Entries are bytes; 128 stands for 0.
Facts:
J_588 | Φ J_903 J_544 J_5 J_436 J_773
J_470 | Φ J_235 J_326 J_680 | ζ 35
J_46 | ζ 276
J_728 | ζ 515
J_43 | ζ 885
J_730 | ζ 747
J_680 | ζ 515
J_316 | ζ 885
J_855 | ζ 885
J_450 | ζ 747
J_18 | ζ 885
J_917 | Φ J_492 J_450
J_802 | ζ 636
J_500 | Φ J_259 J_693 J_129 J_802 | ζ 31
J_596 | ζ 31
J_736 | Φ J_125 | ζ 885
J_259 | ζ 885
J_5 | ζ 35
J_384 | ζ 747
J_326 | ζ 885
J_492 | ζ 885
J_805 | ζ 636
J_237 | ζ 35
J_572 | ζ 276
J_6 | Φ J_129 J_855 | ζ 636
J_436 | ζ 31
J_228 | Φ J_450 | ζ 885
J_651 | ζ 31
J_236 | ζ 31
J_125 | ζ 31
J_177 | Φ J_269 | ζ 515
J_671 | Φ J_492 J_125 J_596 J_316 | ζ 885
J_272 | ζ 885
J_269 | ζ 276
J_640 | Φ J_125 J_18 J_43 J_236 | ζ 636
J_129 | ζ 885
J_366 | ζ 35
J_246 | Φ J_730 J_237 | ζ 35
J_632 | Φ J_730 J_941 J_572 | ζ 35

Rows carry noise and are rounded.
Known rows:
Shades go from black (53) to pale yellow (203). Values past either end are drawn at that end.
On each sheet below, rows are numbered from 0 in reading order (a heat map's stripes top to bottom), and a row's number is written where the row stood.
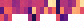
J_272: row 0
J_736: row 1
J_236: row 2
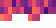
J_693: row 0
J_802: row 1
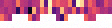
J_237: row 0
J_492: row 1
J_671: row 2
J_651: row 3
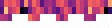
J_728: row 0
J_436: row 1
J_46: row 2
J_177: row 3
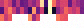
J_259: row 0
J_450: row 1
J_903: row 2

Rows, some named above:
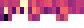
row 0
J_640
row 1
J_805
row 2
J_272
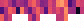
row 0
J_572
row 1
J_46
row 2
J_500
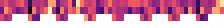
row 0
J_805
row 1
J_125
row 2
J_596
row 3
J_384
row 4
J_366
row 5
J_46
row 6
J_269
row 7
J_236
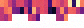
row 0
J_6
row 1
J_680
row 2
J_917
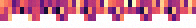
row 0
J_588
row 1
J_730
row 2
J_316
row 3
J_596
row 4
J_228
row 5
J_316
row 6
J_316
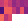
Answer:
J_326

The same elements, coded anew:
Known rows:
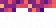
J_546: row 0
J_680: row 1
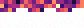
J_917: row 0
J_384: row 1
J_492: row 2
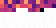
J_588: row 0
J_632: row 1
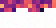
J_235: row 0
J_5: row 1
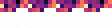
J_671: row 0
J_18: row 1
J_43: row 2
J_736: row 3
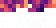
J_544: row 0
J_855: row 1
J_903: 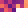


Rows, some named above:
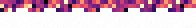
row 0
J_125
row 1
J_671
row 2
J_500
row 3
J_384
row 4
J_366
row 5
J_6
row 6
J_500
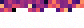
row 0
J_572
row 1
J_228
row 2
J_450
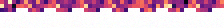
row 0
J_500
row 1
J_177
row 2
J_326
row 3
J_272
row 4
J_728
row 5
J_436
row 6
J_736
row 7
J_272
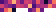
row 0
J_730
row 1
J_917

